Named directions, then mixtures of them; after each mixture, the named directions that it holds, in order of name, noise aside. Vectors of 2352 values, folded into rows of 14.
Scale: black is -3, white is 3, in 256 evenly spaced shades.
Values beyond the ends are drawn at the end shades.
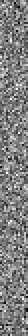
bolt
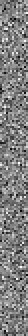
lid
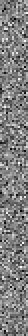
lid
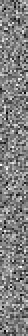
bolt, lid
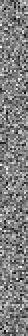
bolt, lid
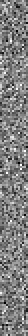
bolt, lid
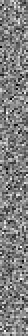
bolt, lid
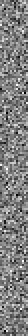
bolt, lid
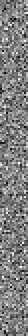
lid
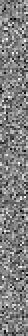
lid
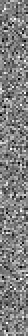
lid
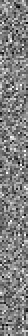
bolt, lid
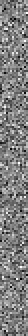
lid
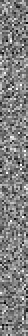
bolt, lid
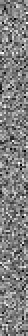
bolt, lid
